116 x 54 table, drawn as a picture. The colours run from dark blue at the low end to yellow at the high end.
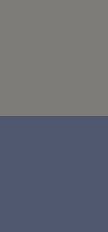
The table splits into 2 rows of 1 panel. Panel 1,1: middling, flat. Panel 2,1: low, flat.
